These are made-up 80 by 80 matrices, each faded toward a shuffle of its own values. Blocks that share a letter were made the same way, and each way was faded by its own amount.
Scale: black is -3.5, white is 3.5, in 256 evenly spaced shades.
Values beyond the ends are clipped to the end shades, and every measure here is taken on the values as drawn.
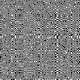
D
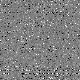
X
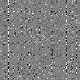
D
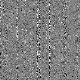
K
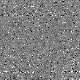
X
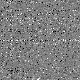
X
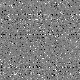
X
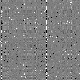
D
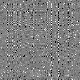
D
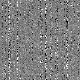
K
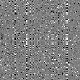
D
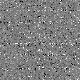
X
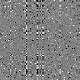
D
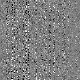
K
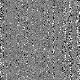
K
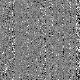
K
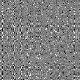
D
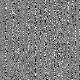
K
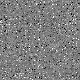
X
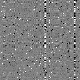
D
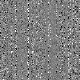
K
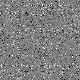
X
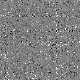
X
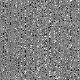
K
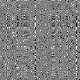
D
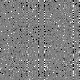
D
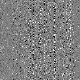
K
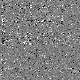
X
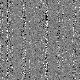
K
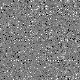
X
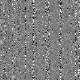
K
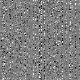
K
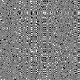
D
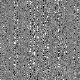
K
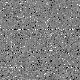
X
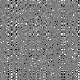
D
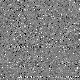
X
